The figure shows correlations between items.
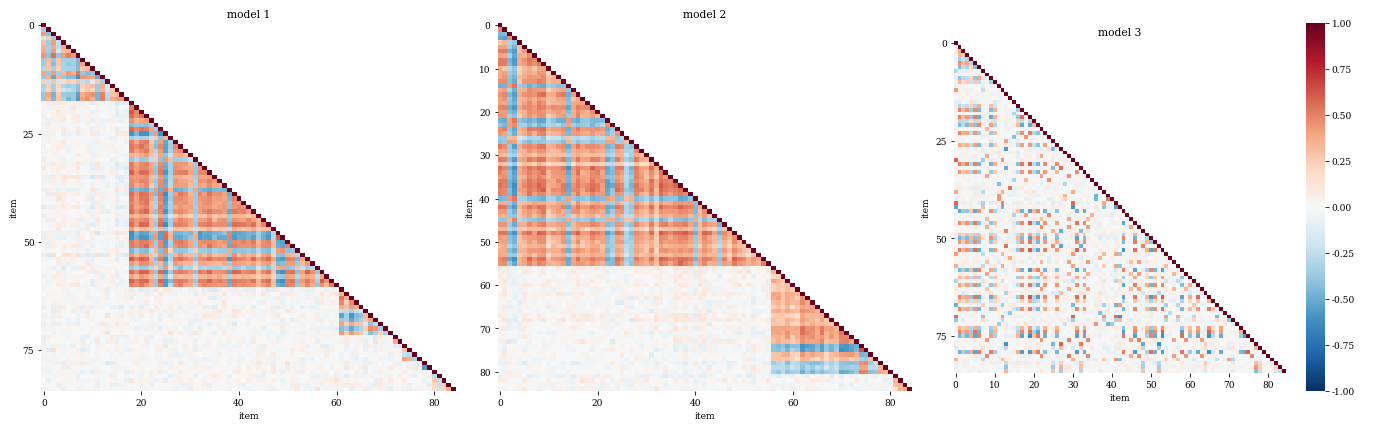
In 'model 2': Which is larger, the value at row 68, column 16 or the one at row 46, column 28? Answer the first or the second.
the second
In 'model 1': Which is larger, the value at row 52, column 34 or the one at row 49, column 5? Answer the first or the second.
the second
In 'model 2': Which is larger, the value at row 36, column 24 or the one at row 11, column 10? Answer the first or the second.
the first
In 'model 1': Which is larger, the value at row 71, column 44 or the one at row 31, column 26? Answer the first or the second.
the second
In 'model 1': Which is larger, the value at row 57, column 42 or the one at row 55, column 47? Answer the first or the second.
the first
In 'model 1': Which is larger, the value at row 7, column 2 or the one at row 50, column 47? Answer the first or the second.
the first
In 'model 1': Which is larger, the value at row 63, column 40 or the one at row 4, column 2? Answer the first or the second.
the second
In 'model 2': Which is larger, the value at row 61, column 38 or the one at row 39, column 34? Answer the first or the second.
the second
